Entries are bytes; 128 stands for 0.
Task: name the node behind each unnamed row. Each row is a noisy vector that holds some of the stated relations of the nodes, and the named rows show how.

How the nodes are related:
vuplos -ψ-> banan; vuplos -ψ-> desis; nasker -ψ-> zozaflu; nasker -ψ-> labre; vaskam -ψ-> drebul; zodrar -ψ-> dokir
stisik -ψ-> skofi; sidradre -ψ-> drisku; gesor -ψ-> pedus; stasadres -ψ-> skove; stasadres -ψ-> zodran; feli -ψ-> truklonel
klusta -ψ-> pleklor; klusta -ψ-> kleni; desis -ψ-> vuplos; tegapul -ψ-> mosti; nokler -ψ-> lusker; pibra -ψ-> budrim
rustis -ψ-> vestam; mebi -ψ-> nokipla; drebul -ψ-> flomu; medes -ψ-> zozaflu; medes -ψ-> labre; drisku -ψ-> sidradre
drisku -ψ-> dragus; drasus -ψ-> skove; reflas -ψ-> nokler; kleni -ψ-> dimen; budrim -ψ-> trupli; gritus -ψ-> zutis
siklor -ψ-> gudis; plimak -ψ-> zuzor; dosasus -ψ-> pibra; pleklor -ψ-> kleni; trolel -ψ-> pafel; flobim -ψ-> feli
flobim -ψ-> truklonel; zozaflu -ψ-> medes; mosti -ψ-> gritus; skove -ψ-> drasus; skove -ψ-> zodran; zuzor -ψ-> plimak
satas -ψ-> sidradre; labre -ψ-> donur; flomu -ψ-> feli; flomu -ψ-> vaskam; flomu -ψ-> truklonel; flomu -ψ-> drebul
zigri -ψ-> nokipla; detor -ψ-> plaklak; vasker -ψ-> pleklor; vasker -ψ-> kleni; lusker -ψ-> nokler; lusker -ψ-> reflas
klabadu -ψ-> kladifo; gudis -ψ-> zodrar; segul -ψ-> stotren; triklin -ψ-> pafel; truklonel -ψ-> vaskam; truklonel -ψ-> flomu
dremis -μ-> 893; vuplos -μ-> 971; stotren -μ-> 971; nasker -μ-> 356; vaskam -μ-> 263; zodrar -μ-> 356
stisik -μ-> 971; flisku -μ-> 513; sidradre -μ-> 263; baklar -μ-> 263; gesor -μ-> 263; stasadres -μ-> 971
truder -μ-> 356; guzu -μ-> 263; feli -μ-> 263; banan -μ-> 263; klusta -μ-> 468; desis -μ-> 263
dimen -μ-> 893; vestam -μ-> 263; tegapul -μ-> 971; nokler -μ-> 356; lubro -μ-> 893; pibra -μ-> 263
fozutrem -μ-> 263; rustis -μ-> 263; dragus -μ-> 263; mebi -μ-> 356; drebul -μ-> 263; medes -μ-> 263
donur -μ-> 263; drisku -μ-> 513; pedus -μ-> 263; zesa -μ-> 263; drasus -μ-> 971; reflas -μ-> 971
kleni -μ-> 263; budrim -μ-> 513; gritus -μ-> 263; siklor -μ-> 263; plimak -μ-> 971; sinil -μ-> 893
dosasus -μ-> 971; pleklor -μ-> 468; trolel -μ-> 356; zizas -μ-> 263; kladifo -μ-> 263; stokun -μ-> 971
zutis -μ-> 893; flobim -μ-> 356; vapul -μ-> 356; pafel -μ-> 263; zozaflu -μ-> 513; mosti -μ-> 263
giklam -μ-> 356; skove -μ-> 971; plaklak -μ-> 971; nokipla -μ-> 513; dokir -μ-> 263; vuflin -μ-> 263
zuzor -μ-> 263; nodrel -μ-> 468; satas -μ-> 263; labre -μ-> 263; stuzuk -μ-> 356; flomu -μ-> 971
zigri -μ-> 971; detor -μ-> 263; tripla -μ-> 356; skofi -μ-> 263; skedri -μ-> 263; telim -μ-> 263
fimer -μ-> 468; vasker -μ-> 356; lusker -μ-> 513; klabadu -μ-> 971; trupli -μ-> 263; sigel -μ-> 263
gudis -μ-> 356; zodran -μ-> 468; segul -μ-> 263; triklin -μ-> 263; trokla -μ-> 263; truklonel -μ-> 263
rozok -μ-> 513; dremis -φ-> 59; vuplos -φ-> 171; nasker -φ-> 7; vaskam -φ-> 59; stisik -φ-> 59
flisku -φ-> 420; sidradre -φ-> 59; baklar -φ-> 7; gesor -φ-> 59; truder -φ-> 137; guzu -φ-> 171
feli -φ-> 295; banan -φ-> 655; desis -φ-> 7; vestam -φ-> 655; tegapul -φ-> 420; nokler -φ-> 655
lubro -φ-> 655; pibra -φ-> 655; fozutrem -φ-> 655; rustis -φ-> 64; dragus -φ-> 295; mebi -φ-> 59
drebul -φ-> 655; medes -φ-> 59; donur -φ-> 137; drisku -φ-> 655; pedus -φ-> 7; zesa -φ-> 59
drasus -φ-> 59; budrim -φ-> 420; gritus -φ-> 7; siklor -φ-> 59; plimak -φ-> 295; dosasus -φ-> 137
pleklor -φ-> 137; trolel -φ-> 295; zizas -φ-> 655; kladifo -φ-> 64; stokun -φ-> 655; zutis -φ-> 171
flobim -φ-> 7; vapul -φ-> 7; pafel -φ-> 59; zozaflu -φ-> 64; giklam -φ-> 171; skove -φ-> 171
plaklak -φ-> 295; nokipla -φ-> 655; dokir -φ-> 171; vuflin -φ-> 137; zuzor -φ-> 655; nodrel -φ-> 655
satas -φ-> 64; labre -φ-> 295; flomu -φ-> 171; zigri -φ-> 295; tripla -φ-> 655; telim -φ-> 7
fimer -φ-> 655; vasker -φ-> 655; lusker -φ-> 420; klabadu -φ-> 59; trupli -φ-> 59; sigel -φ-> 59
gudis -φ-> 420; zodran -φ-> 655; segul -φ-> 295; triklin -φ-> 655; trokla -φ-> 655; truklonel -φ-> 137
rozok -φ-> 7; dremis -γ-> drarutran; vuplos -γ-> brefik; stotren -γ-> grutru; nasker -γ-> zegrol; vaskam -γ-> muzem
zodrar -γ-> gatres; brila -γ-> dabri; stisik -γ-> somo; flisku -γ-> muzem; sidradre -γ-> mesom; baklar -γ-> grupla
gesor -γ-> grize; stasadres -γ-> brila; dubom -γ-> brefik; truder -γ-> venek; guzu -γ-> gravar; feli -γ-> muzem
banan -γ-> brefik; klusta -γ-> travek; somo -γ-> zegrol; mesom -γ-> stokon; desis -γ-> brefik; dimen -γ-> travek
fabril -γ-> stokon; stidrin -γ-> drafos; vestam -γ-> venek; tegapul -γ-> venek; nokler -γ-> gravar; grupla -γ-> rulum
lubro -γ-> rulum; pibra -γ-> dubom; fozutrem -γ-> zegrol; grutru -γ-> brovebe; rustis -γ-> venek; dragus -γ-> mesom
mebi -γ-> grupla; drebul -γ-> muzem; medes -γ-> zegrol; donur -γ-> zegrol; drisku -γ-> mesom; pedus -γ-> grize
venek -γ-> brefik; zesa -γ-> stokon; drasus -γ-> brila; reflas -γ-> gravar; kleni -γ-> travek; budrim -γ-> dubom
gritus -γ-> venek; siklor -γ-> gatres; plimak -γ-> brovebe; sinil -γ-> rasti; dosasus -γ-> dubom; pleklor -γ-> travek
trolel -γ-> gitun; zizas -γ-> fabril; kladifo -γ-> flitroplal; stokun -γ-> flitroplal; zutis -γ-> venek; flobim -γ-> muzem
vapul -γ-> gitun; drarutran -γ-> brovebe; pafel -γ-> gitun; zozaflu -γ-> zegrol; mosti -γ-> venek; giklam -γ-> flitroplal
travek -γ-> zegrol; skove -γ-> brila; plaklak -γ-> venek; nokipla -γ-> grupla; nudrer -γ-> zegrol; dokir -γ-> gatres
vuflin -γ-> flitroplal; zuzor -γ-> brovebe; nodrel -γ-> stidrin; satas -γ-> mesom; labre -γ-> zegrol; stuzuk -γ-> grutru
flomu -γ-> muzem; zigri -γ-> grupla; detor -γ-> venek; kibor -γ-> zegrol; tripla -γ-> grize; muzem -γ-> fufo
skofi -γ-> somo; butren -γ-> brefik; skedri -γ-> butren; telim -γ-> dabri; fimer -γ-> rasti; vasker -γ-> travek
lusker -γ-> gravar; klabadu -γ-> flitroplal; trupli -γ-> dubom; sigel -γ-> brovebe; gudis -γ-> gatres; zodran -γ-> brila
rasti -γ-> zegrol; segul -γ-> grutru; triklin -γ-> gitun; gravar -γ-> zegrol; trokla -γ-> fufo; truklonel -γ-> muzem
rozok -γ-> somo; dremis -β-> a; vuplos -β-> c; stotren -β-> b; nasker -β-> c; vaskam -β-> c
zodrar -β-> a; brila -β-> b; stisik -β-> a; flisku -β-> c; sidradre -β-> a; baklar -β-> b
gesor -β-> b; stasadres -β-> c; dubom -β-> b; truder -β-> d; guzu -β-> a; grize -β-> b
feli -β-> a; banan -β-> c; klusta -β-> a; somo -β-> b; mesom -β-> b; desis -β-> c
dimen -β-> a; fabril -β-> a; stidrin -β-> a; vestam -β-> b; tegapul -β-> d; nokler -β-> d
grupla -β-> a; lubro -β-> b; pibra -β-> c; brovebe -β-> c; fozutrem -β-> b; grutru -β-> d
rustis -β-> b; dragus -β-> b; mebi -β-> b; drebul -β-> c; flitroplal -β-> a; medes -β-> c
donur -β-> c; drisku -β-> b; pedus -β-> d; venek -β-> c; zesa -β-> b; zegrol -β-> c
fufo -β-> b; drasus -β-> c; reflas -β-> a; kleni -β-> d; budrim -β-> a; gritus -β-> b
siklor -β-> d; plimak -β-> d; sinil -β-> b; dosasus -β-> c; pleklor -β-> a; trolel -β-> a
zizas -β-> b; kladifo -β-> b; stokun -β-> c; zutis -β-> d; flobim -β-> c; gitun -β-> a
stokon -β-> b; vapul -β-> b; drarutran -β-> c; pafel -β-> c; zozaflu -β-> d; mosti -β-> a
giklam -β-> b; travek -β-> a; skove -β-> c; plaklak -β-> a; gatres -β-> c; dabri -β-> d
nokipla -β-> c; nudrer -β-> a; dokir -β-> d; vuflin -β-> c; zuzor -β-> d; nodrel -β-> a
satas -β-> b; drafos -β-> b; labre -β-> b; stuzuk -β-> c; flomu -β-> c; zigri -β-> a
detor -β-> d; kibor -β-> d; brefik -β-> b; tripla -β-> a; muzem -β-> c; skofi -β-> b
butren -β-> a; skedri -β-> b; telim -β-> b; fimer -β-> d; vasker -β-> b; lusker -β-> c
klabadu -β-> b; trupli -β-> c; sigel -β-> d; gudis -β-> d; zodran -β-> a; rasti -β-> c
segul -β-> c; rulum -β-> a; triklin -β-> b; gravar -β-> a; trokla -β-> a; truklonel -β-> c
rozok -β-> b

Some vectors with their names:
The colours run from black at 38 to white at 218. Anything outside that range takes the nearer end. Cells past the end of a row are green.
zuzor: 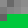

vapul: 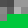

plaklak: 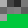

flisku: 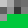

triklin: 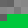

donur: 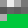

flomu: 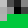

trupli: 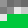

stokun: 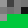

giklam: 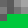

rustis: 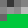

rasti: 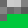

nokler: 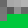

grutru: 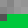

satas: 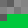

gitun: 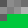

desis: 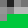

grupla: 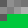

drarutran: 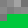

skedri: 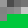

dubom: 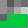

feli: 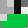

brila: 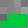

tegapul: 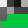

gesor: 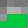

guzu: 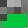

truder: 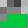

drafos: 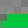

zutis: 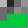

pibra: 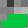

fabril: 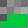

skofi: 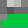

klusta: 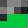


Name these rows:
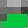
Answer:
zozaflu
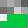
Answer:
pafel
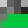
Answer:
plimak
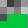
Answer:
detor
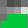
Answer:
mosti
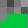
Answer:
lubro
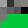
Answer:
skove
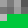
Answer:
nokipla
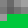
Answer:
stuzuk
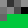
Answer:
stasadres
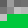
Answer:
sidradre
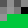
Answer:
stisik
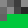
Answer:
zigri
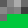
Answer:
rozok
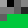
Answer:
vuplos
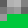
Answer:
medes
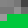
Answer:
zodran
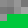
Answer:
kladifo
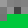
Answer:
segul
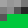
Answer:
fimer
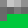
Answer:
kleni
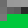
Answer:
sinil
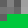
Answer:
trolel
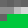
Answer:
butren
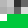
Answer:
vaskam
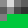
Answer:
pleklor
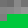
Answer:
zizas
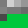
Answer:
kibor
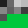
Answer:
nasker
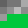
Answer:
mebi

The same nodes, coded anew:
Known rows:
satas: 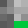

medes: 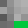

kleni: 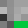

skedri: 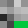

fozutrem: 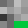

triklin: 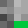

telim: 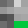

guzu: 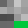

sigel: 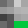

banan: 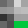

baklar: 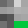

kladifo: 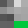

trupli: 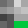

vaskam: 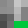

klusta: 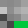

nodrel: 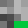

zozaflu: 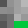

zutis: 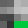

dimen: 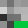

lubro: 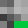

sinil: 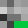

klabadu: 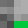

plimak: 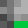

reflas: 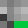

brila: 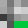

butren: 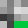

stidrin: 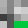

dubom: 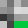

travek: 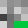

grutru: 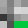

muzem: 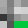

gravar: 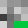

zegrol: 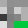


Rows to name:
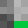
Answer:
budrim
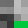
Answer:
plaklak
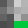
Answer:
rustis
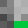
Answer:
pibra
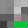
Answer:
flomu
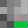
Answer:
nokler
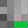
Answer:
lusker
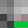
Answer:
dosasus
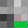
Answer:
trokla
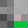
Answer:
drisku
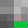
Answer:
flobim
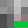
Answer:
drebul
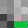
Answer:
mosti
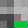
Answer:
dremis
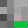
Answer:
labre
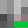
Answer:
truklonel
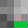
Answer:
drasus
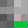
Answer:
gesor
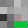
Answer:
donur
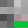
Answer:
rozok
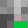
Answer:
feli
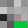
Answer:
skofi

